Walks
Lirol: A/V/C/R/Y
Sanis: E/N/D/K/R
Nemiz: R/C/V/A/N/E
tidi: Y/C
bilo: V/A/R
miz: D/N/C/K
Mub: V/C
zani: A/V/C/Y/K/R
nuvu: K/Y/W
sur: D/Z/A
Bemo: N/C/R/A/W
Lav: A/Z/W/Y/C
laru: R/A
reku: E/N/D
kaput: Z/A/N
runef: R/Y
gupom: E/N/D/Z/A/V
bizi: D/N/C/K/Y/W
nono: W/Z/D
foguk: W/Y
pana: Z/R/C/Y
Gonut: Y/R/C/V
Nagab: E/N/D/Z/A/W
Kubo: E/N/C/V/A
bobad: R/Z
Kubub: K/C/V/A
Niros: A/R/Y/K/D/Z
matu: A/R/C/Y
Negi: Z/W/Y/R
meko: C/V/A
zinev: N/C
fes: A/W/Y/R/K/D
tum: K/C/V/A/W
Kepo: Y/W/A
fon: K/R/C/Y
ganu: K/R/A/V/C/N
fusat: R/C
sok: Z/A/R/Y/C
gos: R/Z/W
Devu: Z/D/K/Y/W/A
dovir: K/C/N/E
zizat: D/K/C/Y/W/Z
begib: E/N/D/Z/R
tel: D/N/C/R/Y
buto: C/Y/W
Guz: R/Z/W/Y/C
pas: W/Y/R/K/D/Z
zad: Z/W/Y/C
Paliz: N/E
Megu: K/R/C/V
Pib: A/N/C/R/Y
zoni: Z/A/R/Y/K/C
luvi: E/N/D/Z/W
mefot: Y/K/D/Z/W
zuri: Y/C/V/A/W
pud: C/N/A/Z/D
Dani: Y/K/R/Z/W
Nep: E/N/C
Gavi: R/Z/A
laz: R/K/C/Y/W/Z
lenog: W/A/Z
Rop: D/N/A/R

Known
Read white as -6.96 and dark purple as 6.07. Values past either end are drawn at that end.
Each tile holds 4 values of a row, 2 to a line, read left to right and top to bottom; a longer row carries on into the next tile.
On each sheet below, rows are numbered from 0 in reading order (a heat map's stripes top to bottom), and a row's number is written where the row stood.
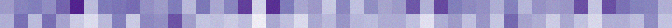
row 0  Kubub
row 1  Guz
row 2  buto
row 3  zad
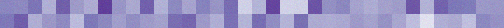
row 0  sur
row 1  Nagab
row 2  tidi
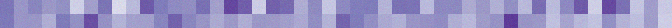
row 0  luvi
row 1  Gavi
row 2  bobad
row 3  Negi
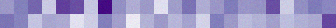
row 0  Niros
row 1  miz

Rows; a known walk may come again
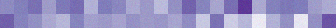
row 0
bobad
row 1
Megu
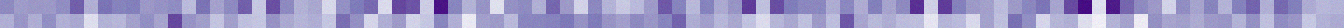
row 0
tidi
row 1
Negi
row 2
Niros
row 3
Paliz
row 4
zad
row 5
Guz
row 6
zoni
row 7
runef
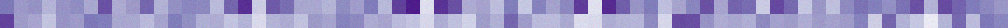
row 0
nono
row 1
pana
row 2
sok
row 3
Lav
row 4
Gavi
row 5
Kubub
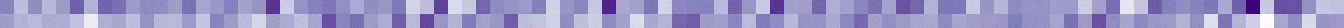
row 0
buto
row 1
miz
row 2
Nagab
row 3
mefot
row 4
sur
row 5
laru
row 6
luvi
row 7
zani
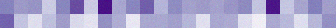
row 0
zizat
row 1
bizi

